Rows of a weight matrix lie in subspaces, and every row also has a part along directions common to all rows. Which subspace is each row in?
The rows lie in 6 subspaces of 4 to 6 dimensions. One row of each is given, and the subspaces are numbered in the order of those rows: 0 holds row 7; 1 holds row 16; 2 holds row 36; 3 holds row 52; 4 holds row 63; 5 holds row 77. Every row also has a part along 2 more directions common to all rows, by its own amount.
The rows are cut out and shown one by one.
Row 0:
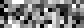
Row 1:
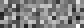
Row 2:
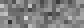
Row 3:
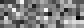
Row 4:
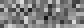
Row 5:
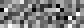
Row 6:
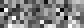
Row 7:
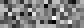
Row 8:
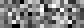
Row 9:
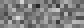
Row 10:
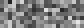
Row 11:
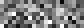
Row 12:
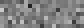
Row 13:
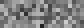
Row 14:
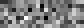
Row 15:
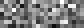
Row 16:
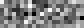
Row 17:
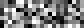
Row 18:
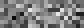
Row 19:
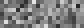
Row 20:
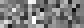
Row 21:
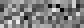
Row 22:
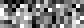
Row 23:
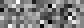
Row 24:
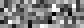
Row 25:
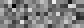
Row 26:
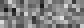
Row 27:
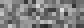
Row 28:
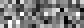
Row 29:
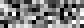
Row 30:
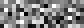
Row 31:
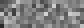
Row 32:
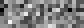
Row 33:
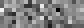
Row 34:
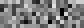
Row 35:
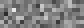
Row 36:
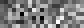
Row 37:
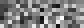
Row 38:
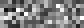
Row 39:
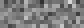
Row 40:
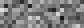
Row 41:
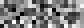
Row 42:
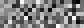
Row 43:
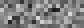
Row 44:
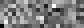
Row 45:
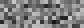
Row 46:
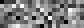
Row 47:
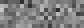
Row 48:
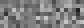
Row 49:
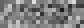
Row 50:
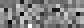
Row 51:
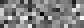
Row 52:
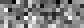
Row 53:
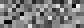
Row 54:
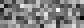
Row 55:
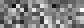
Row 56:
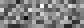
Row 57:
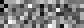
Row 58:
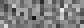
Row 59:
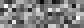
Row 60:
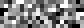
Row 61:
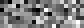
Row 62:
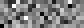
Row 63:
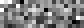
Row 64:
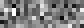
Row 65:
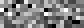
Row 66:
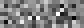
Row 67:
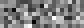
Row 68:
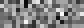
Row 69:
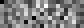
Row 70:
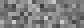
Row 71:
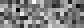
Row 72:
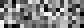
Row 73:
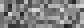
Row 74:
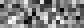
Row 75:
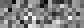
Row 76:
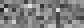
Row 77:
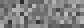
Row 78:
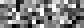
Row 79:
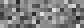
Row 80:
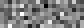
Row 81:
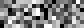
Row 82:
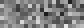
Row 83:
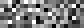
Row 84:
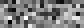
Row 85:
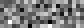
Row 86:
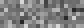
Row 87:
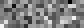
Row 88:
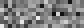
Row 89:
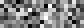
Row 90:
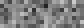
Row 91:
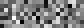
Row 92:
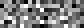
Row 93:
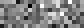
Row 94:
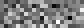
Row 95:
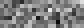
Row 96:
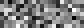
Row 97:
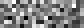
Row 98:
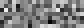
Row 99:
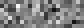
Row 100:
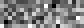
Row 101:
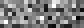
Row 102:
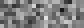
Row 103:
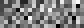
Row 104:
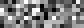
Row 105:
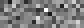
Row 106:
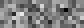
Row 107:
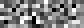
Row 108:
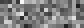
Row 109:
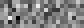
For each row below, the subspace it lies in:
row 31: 2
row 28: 4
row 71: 5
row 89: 5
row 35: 4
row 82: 3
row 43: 4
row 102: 3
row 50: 5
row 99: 4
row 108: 4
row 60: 3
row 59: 3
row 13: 5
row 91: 3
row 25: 3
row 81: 4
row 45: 0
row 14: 4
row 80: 5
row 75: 3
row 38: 1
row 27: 0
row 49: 0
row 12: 5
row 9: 4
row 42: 5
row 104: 4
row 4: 5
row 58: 2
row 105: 4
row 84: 3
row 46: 1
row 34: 5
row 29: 2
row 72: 0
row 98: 0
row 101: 2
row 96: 5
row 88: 3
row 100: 2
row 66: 3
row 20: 3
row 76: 1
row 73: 0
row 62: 3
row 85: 0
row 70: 1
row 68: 5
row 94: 2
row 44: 2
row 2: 3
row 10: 4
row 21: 0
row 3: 4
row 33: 1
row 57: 1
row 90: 5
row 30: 2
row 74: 5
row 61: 4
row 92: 0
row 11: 1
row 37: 2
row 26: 2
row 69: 1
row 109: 4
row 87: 3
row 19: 5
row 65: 4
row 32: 1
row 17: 2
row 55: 2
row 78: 0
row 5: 0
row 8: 0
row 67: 2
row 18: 1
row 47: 1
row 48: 4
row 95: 1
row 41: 1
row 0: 1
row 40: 3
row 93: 3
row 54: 1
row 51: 1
